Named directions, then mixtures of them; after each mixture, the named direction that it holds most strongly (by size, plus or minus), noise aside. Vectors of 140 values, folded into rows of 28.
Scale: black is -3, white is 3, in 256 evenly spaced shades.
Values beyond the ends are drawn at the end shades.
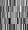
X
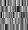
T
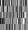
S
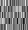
S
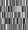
T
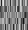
S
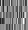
S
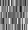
X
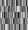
T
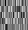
T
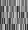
X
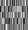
T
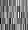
X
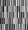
S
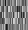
T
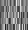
X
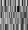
T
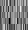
X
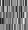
S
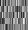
S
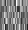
T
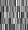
X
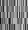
X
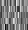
T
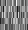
T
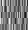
S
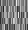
X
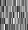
T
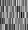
S
